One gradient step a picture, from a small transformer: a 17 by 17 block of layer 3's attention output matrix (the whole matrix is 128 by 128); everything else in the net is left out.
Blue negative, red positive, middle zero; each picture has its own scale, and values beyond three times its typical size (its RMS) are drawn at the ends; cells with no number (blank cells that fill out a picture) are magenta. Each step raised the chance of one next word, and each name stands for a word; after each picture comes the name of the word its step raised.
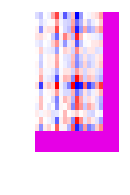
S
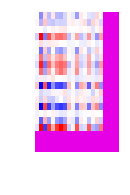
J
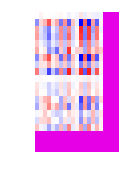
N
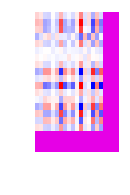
S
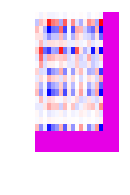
N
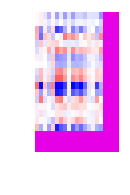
S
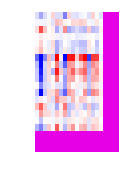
J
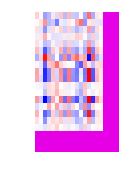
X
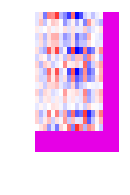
X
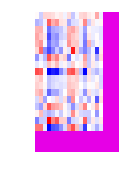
N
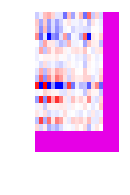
S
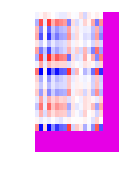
N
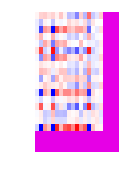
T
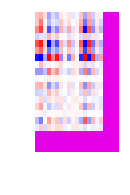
J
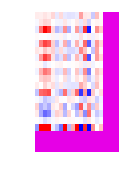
T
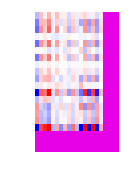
T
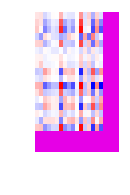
S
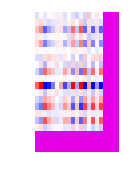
S
